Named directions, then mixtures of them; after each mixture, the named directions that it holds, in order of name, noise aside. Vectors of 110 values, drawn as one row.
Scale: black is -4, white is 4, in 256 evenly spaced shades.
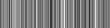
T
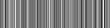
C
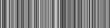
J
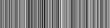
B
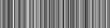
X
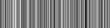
C, T, X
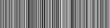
B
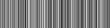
B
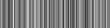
X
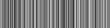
T, X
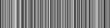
C, J, T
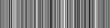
T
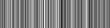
B, J, X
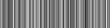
X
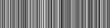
B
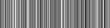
C, T, X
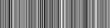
B, T, X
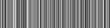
C, J, X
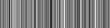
T
